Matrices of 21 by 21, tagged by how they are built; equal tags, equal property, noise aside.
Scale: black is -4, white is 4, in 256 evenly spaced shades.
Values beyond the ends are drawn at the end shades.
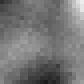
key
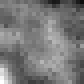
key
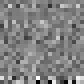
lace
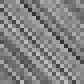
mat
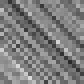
mat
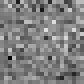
lace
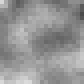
key
